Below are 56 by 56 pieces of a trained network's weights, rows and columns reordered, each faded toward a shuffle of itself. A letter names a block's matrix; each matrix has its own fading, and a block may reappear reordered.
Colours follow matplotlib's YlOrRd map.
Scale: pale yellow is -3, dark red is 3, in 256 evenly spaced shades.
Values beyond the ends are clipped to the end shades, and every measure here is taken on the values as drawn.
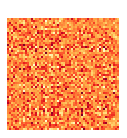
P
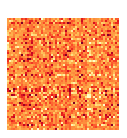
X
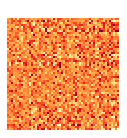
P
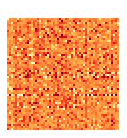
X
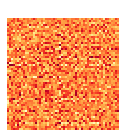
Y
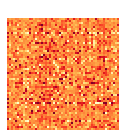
X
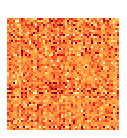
X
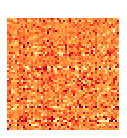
X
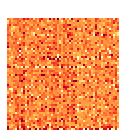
X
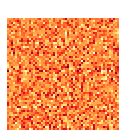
Y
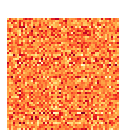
Y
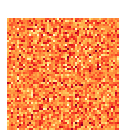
P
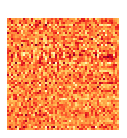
Y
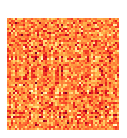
Y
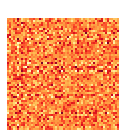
Y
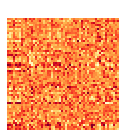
Y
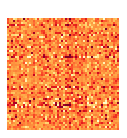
X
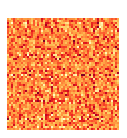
Y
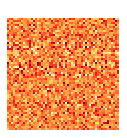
Y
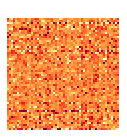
X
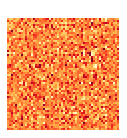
P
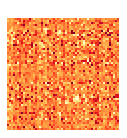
X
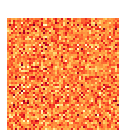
P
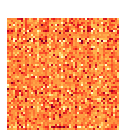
X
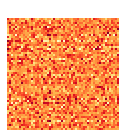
Y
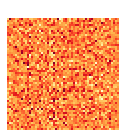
P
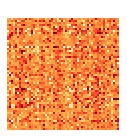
X
